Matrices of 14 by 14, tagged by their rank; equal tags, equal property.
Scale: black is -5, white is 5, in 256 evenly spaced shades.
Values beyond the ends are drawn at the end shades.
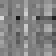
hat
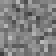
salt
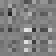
hat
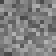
salt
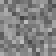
salt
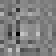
hat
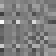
hat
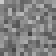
salt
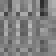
hat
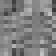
hat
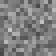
salt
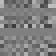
hat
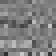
hat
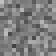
salt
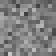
salt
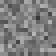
salt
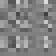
hat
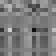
hat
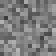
salt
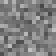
salt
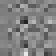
hat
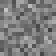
salt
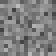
salt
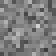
salt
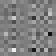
hat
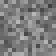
salt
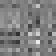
hat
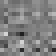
hat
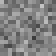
salt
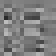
hat
